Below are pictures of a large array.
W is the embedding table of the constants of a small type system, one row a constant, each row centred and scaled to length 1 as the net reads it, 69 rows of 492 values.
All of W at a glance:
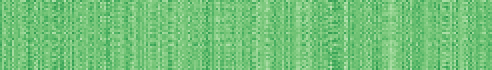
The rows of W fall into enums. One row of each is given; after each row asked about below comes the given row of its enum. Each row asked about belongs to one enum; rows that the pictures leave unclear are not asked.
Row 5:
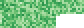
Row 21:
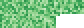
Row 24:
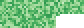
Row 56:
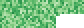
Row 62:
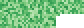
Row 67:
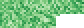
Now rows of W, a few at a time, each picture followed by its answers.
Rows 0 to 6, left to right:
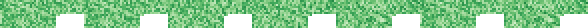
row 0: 5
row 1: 5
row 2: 56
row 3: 21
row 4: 67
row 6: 67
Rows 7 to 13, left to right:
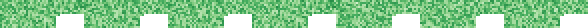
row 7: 21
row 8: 62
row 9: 62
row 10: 21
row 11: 5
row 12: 24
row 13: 62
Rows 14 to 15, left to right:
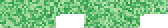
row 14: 24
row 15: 5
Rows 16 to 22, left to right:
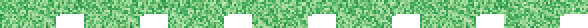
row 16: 21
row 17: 21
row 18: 56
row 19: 24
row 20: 56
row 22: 5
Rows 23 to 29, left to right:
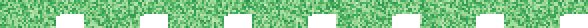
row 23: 62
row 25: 21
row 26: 21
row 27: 5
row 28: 5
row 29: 24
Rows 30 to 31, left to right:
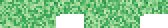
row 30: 24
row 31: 56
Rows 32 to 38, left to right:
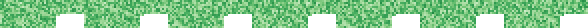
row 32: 5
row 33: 5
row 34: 24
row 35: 56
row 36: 24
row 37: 56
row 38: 21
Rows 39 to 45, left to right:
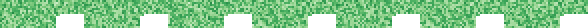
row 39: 56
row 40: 62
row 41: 5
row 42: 24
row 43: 62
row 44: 24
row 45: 24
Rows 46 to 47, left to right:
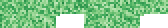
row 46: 21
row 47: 5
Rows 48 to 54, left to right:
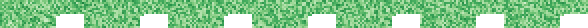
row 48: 67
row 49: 62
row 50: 62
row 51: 24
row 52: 62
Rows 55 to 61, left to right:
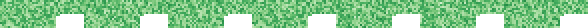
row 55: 24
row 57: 62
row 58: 24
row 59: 5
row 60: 5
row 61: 62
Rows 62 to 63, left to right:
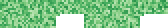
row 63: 21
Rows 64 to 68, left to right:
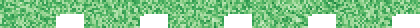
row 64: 5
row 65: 62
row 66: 21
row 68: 62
